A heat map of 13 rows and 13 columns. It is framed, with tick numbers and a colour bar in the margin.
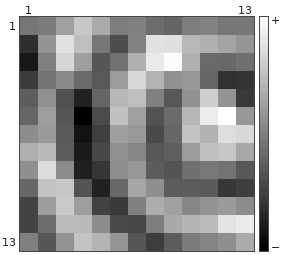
Ninth with the highest average: middle right. Rings: centred on the middle right. Ninth with the lowest average: middle left. Odd rows or columns: none.
